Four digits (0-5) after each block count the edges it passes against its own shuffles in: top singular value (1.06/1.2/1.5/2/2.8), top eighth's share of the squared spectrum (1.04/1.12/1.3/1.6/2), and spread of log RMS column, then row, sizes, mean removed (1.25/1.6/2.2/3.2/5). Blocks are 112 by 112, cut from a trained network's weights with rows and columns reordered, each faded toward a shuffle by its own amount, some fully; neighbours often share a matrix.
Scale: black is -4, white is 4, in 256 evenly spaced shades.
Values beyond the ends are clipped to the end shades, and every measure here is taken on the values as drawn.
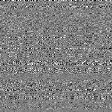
3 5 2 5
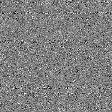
2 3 0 3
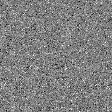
2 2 0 2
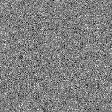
3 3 2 2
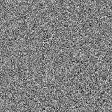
2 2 1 0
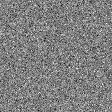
1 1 0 0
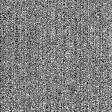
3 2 0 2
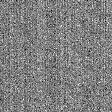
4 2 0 1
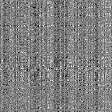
5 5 2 4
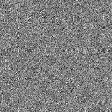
3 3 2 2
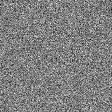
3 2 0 0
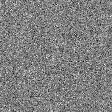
2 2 0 0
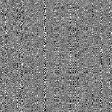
4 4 4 2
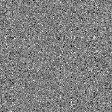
3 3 3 1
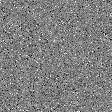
0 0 0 0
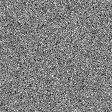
0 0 0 0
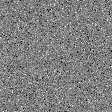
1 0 0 0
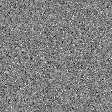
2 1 0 0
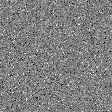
0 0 0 0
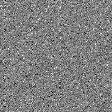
3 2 2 0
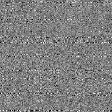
3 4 1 3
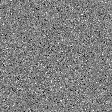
0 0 0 0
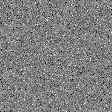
0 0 0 0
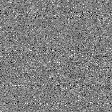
2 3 0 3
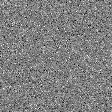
1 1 0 1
